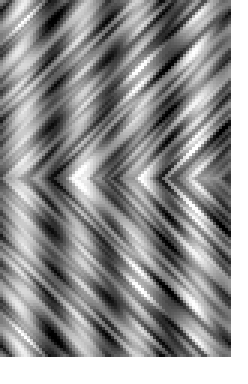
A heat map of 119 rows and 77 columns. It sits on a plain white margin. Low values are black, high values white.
Mirror symmetry: top to bottom. Average level on the scale: 50%. Slope: none. Stripes: upright, repeating 4 times.
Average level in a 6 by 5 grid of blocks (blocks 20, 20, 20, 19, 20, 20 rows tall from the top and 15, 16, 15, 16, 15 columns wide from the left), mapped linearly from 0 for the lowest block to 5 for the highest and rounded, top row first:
5 2 1 0 4 / 5 2 2 2 4 / 5 2 2 2 3 / 5 2 2 2 3 / 5 2 2 2 4 / 5 2 1 0 4
